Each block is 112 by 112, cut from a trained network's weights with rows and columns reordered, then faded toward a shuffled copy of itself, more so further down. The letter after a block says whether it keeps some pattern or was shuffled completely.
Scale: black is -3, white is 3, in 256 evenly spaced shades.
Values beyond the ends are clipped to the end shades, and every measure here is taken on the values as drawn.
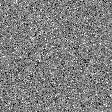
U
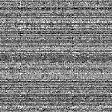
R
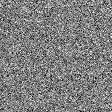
U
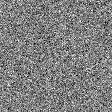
U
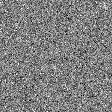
U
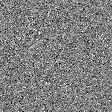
U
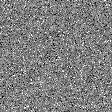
U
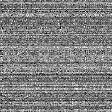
R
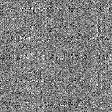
R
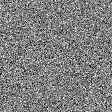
U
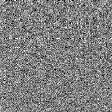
R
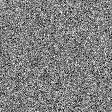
U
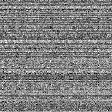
R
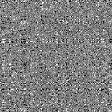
R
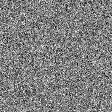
U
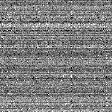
R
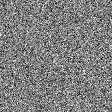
U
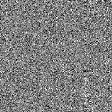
R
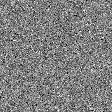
U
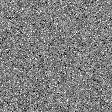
U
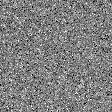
U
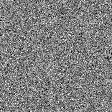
U
